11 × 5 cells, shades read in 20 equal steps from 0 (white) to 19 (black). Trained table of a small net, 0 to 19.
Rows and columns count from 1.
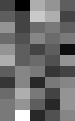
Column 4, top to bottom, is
8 6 10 11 12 13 15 10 14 16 13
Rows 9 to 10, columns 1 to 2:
11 6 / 10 8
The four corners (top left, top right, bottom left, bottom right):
14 12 10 9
